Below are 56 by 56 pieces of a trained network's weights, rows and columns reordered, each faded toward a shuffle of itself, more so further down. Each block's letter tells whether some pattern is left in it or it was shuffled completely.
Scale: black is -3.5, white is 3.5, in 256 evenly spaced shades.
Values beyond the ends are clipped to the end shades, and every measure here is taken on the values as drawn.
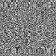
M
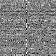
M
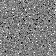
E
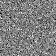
E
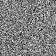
E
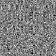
M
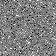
E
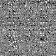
M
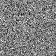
E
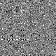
M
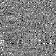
M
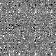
M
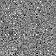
M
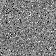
E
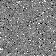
E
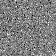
E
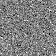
E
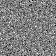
E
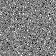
E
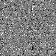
M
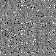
M
